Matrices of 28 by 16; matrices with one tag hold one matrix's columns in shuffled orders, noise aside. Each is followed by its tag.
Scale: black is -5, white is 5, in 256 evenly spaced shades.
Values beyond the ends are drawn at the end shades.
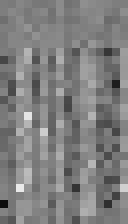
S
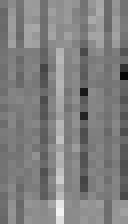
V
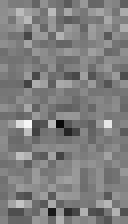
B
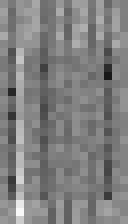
V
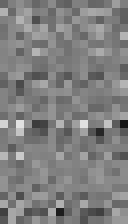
B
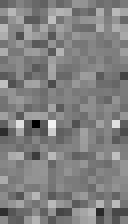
B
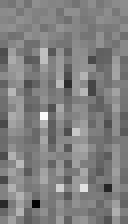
S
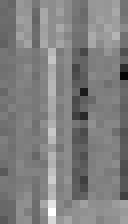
V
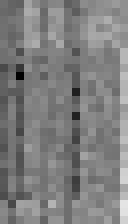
V
